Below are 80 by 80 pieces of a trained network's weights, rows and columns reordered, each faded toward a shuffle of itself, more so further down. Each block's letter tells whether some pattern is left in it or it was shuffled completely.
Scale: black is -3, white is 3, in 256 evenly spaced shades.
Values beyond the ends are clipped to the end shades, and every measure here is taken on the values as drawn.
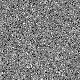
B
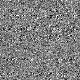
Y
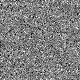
B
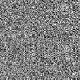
Y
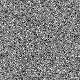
B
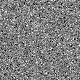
B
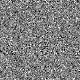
Y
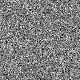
B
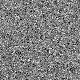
B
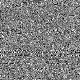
Y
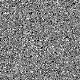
Y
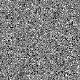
Y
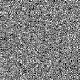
Y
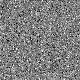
B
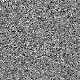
Y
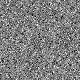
B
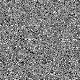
Y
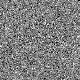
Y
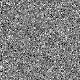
Y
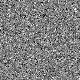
Y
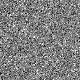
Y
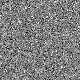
B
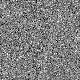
B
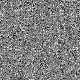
Y
